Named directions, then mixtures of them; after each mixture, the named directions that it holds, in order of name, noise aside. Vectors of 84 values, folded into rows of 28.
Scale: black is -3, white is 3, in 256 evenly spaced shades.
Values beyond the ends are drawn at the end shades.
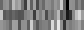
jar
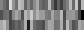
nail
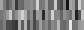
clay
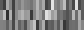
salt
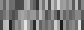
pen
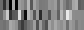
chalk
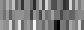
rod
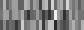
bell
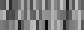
chalk, jar, salt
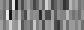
chalk, rod, salt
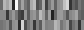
chalk, clay, rod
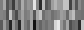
rod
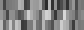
bell, pen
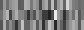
bell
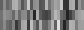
bell, clay, jar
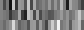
chalk, jar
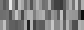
nail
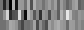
chalk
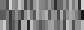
nail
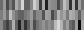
pen, rod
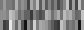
jar, nail, pen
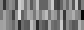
chalk, nail, salt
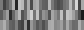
chalk, nail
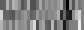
jar, rod, salt
